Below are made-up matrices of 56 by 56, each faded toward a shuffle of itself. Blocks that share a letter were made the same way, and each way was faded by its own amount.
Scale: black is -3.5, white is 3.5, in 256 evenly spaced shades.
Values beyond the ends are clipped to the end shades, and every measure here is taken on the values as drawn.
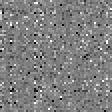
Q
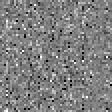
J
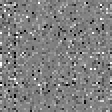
Q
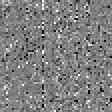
J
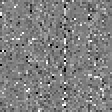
J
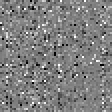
Q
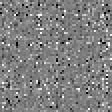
Q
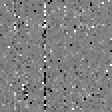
Q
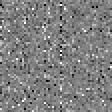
J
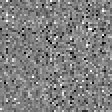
J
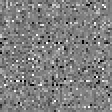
Q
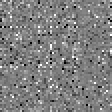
Q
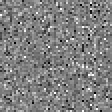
J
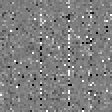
Q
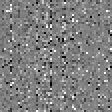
J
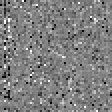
J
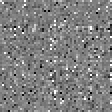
Q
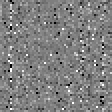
J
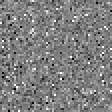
J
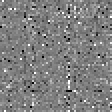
Q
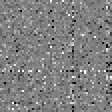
Q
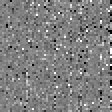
J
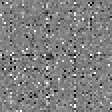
Q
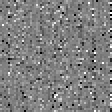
J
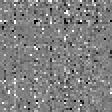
Q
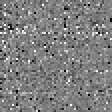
Q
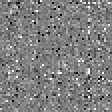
Q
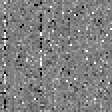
J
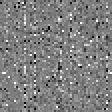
J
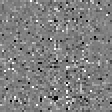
Q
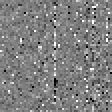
J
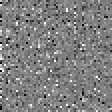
J
